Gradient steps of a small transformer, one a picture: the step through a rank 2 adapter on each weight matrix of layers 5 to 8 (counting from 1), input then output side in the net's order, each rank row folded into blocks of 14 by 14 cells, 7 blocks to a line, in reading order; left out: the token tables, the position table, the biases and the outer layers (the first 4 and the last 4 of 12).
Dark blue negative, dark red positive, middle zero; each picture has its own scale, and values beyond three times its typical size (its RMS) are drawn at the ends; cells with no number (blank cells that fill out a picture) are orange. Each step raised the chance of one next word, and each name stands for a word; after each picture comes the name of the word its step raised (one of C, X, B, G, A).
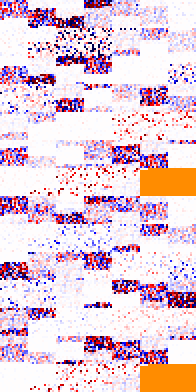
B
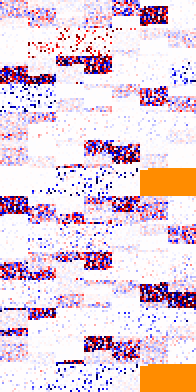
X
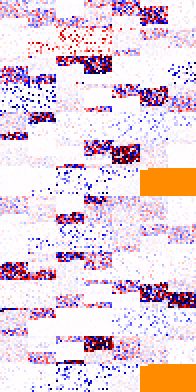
X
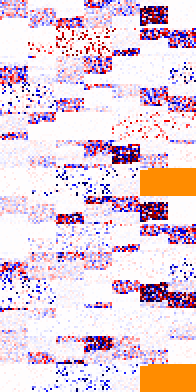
X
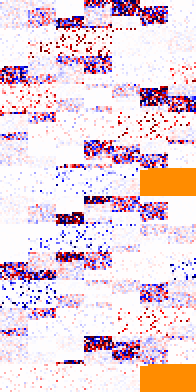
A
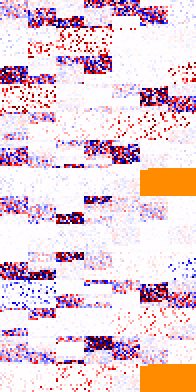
A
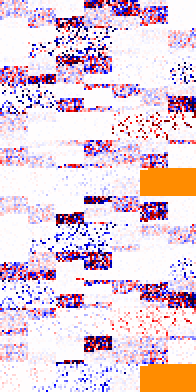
B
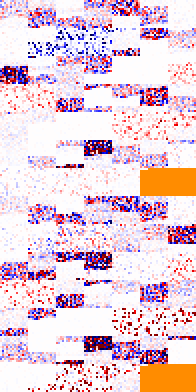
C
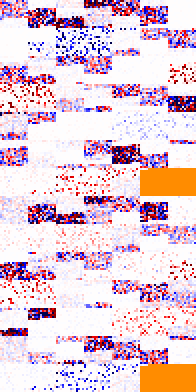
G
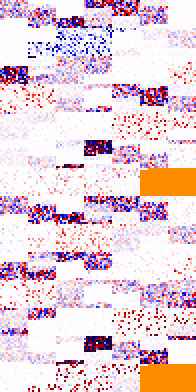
C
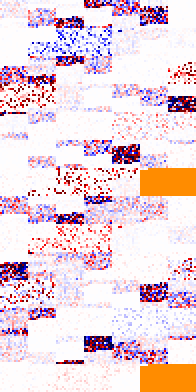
G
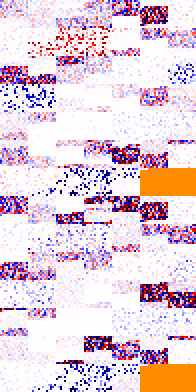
X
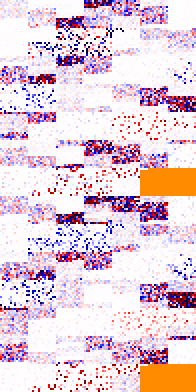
B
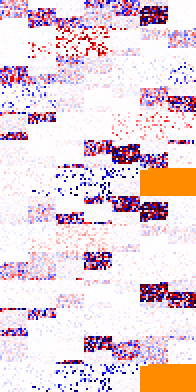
X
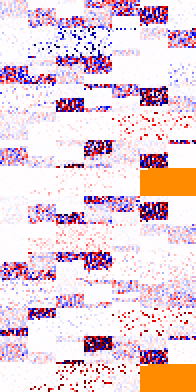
C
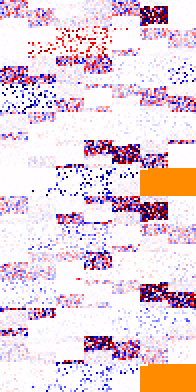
X
